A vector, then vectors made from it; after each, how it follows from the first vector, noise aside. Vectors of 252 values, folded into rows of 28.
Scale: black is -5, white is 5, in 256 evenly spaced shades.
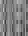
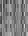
reversed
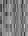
reversed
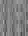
shrunk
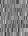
sign-scrambled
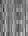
negated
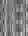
negated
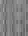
shrunk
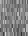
sign-scrambled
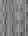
shrunk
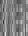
negated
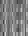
negated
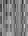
reversed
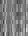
negated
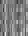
negated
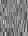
sign-scrambled
